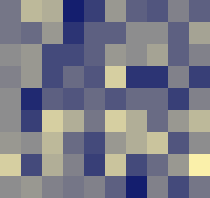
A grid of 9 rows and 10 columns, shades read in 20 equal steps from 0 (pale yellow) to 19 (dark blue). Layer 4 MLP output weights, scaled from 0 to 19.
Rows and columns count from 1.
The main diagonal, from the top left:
11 12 15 12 12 3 6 12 15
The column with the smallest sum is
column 6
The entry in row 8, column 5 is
16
